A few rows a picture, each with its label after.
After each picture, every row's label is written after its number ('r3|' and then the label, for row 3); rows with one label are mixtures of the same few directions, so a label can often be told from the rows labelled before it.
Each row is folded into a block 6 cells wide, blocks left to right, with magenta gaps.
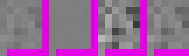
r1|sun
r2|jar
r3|sun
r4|sun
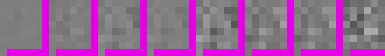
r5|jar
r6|jar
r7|sun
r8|sun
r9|sun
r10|sun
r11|sun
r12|jar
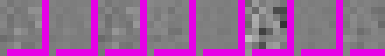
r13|sun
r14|sun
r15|sun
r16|jar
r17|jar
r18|sun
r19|sun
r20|sun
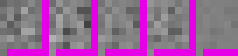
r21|jar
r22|sun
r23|sun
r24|jar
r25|sun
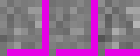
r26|sun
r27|jar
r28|sun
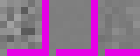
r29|jar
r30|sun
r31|sun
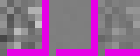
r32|sun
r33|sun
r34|sun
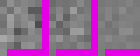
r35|sun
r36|jar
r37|jar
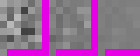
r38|jar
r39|sun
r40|sun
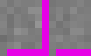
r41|sun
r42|jar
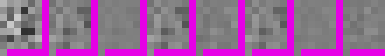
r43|jar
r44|sun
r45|sun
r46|sun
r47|sun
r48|sun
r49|sun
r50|jar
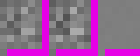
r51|jar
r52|jar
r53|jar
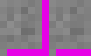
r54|jar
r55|jar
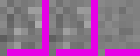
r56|sun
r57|sun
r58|jar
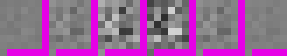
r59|jar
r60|jar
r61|jar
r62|jar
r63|jar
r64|jar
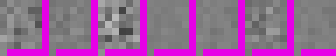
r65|sun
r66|jar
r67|jar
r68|sun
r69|sun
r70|jar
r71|sun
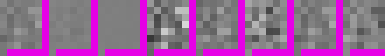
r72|sun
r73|jar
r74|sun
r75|sun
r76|jar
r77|jar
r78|sun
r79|sun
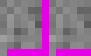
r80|sun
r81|sun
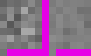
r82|jar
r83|sun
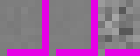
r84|jar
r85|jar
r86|jar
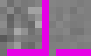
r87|sun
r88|jar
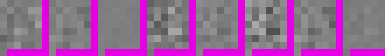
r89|sun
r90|sun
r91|sun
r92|jar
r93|jar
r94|jar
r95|sun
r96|jar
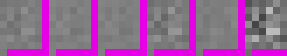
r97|jar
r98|jar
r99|jar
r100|jar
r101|sun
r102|jar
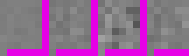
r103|sun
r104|jar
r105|sun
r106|sun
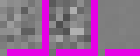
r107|jar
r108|jar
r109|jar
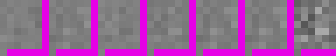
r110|sun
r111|sun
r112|jar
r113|jar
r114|sun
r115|sun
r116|jar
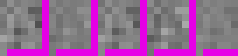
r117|sun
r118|sun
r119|sun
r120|sun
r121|sun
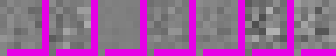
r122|sun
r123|sun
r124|sun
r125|jar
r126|jar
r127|jar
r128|jar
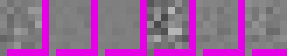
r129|sun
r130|sun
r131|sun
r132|jar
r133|jar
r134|jar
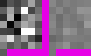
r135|jar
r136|sun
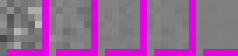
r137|sun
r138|sun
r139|jar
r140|sun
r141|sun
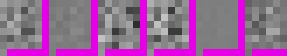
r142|jar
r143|jar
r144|sun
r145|jar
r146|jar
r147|jar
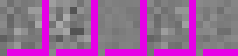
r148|sun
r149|jar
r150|sun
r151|sun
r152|jar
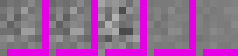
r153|jar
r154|jar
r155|jar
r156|jar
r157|sun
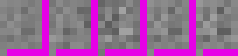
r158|jar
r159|sun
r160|jar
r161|jar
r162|jar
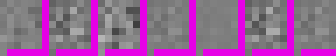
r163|sun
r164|jar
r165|sun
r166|jar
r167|sun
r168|jar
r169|jar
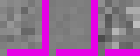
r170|jar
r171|jar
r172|sun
